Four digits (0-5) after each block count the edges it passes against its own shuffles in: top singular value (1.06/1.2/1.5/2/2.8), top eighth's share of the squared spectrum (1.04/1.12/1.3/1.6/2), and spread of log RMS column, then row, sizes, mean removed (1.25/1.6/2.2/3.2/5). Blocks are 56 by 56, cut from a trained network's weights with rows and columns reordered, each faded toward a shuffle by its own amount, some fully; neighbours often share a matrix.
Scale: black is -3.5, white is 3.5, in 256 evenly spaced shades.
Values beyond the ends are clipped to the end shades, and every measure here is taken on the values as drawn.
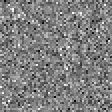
0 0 0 0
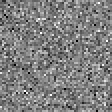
0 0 0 0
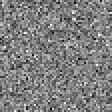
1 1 0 0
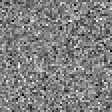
0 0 0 0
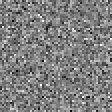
2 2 0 1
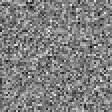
0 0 0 0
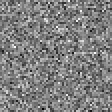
1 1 0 0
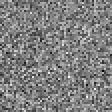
0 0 0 0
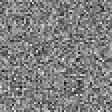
2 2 0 0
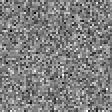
0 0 0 0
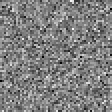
0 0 0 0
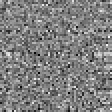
3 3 1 2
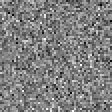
0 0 0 0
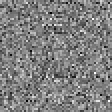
3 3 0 2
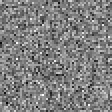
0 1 0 0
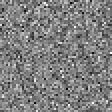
2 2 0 1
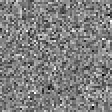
2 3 1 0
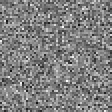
2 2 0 0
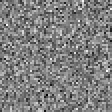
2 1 0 0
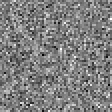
2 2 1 0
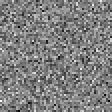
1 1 0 0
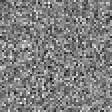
3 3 1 1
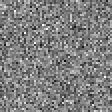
1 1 0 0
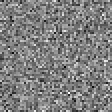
2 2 0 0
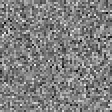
1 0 0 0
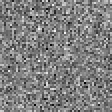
2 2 1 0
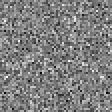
2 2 0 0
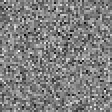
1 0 0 0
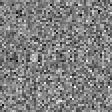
3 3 0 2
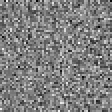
3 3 0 2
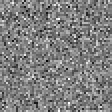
2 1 0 0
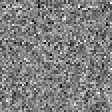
3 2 0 1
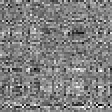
4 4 2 3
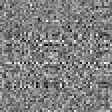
4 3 0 3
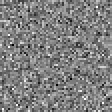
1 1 0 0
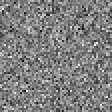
2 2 0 0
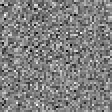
3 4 2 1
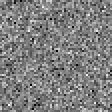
0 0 0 1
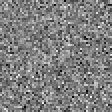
1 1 0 0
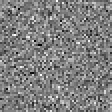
2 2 0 0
